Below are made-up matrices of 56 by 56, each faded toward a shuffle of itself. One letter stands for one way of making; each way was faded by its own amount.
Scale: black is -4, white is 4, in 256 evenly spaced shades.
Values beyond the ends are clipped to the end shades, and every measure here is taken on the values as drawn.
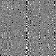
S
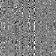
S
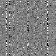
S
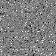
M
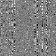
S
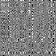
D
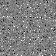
M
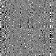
S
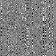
S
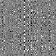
S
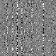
S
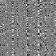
D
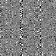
S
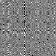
D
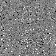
M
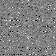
M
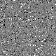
M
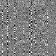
S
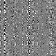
S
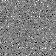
M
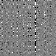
D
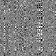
S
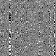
S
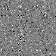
M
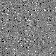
M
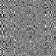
D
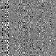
S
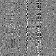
S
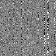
S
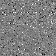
M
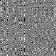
S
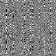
S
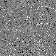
M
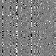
D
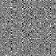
S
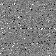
M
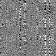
S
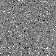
M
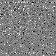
M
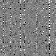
S
